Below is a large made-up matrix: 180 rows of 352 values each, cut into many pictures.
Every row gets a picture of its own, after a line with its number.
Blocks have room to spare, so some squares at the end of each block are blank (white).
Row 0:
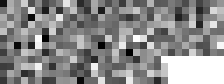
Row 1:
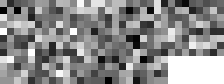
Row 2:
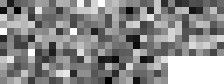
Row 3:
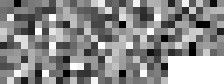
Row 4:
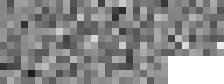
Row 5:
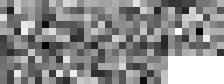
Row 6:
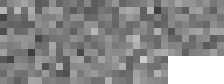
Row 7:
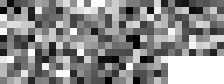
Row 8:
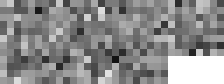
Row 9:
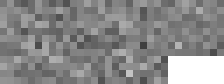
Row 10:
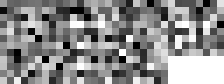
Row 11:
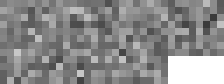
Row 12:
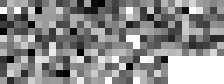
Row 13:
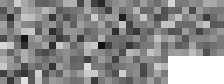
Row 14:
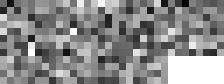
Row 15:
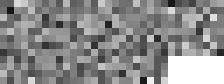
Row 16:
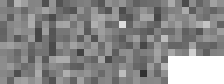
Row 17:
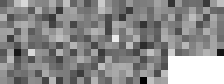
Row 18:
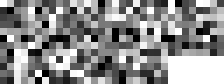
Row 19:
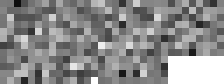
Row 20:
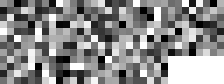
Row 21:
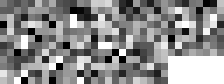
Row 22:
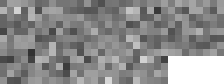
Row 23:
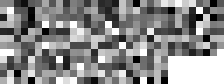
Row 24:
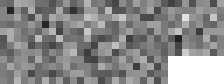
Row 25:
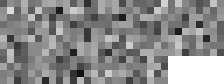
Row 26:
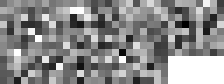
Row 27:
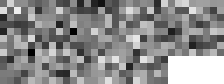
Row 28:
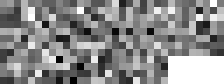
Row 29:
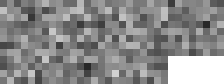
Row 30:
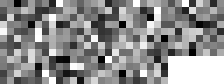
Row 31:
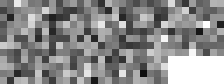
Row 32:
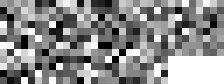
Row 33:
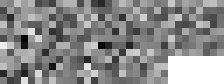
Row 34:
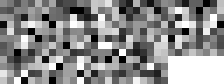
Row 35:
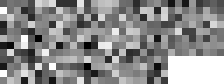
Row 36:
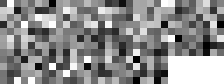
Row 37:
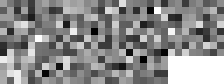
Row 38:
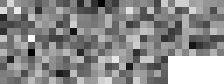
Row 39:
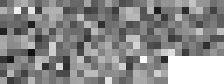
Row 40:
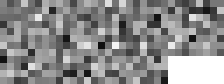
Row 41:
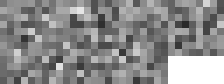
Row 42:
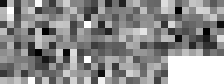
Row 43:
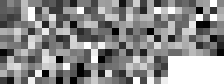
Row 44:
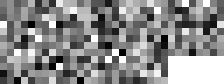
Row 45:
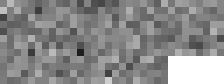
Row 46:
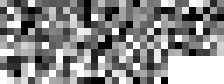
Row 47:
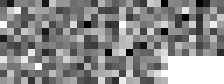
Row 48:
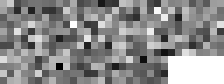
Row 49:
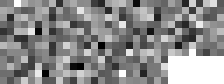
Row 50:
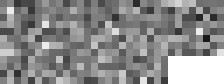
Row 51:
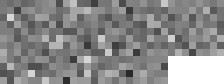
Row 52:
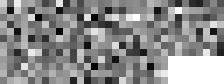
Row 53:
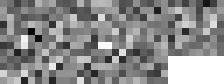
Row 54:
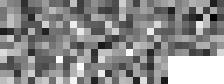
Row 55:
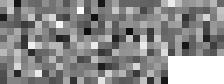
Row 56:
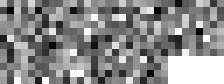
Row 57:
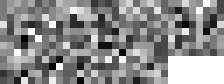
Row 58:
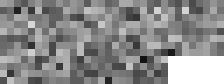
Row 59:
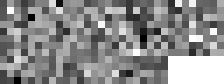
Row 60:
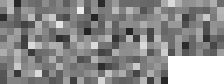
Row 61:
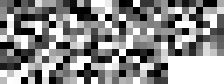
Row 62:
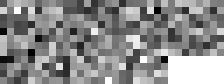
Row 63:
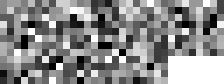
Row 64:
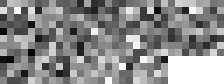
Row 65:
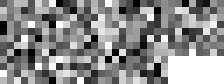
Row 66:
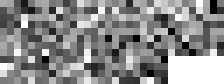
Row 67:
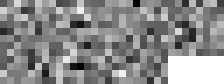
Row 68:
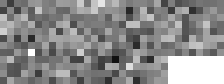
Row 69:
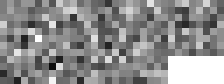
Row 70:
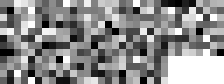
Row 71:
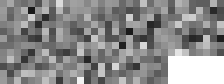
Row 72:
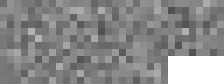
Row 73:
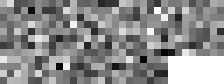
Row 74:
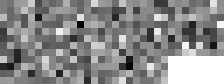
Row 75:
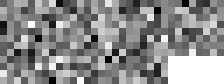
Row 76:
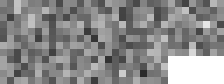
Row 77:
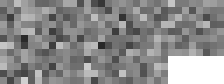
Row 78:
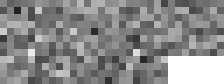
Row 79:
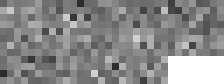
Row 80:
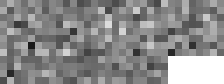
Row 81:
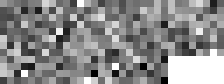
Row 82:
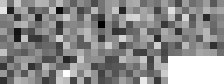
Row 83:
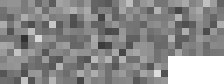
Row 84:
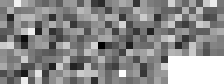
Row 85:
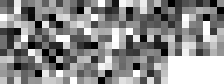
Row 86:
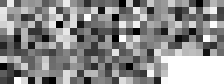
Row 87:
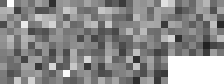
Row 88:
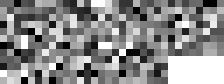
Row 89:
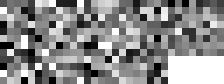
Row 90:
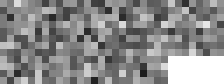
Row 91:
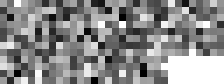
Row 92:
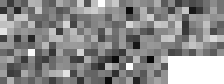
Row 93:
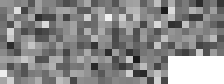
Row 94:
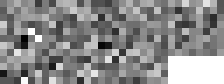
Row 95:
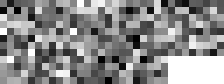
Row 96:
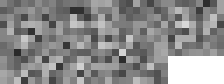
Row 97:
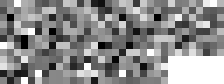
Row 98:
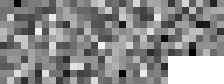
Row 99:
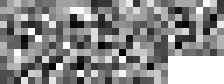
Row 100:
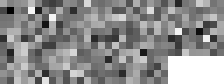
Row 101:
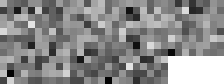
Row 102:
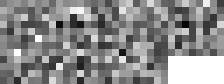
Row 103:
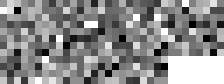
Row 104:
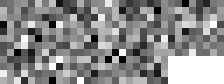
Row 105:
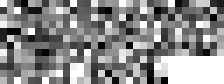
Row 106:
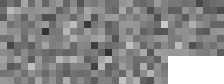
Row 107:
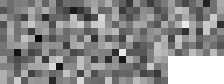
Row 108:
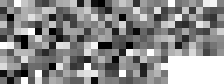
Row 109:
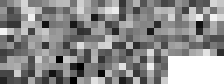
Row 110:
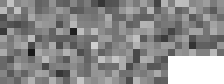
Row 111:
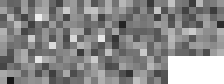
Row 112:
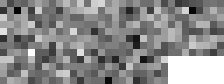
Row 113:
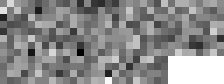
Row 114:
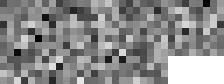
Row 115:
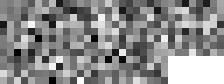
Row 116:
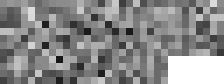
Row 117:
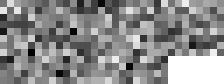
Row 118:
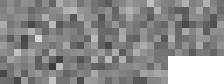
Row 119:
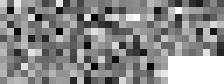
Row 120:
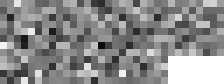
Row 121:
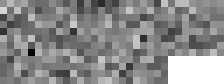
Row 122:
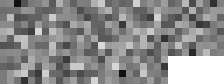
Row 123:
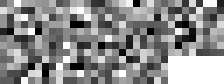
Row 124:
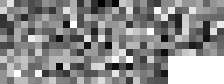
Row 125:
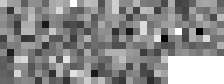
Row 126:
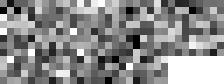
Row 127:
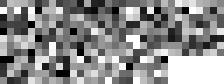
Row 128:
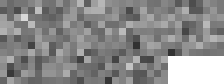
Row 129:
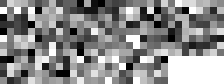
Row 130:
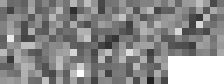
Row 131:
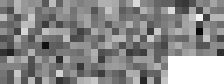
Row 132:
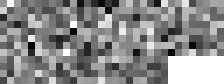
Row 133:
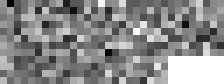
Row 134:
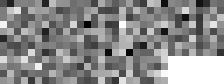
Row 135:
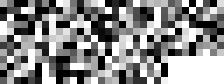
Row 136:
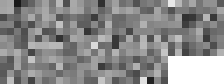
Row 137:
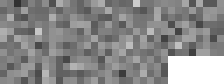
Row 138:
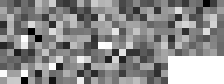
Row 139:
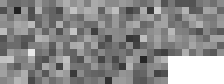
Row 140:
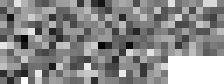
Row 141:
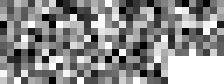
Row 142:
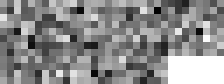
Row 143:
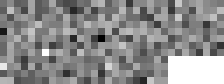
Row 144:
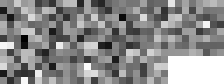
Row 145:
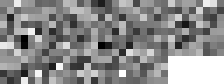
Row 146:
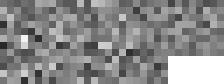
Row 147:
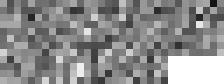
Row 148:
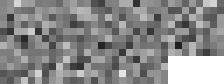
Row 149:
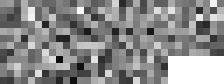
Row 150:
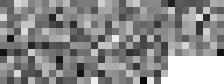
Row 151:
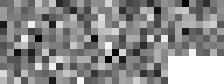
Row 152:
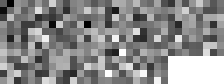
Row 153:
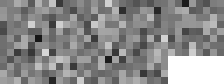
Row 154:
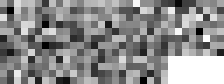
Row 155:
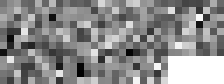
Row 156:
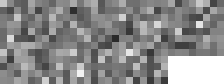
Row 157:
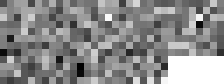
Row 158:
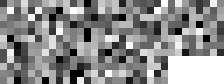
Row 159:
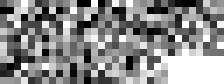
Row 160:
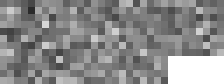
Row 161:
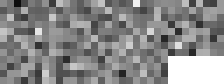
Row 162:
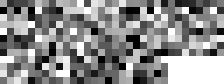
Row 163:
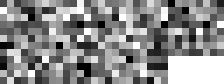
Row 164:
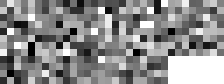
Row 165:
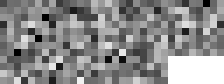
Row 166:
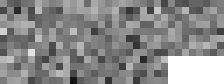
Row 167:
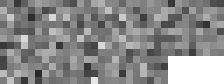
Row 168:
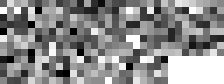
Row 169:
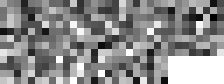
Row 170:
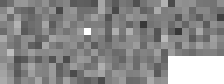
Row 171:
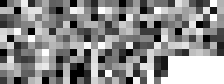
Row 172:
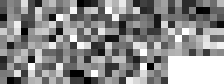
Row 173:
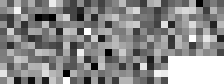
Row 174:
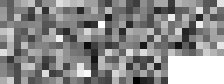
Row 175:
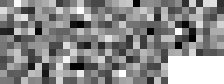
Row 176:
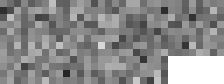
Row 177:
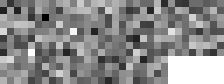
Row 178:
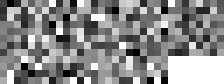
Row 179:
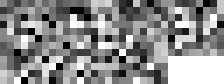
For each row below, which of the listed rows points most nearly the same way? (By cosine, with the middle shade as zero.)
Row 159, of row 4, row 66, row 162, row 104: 4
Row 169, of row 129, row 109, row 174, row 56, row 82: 174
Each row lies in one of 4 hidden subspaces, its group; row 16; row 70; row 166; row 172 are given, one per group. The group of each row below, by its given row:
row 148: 16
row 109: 70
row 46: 70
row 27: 166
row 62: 166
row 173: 172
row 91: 16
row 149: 70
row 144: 16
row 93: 172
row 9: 172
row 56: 70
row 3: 16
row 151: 16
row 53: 16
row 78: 166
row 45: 166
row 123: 16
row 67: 16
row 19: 16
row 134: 172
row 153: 16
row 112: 166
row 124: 166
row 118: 16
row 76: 16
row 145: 16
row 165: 16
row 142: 70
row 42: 172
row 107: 16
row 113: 166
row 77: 16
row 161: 16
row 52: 172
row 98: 16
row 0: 172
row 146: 16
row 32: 16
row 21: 16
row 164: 166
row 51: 172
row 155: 70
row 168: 166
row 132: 166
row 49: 16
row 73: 166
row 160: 70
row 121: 166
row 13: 16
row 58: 166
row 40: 172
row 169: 70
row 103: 172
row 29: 16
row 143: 172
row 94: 16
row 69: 16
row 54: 70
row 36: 172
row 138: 16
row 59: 172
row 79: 172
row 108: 16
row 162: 166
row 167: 16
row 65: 16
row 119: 172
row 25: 70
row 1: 166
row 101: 166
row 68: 166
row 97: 16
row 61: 16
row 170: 70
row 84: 16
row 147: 70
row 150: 70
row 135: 16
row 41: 16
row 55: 70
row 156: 70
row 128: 166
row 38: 166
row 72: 16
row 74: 172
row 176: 172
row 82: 172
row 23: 70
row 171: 70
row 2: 166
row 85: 70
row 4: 172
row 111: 172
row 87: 172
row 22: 166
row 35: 16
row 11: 16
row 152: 172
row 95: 166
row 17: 70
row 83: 16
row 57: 16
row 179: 16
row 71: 172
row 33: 16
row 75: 16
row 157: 70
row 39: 166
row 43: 70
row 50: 70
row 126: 166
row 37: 166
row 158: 70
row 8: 172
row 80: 166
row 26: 16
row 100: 70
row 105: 70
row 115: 16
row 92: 166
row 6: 166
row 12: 166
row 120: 16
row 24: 70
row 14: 166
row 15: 70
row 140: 16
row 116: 70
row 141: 16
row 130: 70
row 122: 16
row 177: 166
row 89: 16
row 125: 70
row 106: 172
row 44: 16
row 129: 166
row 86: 172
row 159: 172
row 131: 70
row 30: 16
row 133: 172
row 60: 70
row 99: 16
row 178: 172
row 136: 70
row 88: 16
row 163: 16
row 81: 172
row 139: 166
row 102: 16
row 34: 16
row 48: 166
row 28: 70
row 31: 16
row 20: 16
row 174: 70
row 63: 16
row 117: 166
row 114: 16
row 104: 16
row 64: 166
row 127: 166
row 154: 70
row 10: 16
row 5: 70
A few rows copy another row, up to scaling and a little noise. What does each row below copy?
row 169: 54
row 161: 137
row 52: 119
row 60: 55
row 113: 45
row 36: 87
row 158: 25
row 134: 47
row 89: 35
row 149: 28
